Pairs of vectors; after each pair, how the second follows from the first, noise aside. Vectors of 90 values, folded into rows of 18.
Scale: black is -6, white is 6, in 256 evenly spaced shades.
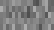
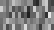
scaled up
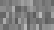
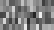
scaled up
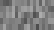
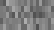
sign-scrambled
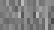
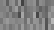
negated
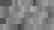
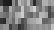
scaled up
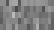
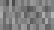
shuffled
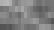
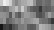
scaled up
